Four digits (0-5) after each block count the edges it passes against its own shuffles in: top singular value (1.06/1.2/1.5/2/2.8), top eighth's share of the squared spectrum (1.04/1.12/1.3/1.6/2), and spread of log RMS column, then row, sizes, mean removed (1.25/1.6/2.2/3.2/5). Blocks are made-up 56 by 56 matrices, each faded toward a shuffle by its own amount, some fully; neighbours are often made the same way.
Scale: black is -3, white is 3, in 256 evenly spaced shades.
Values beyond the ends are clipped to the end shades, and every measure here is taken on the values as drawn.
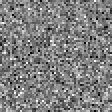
0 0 0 0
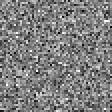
2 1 0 0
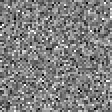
0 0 0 0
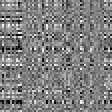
5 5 4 3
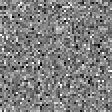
3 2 1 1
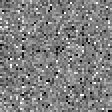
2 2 1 0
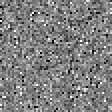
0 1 0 0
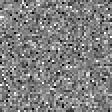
1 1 0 0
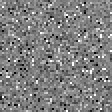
0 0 0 0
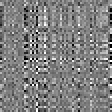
5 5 4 3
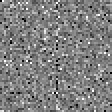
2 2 1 0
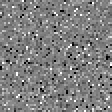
1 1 0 0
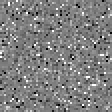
1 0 0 0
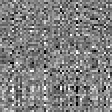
4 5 3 2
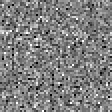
2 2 0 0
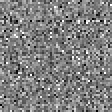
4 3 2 2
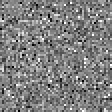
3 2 1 1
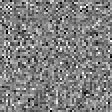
3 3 2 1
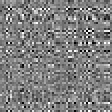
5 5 3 4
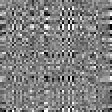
5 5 4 3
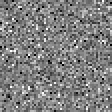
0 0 0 0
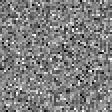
2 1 0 0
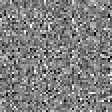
3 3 2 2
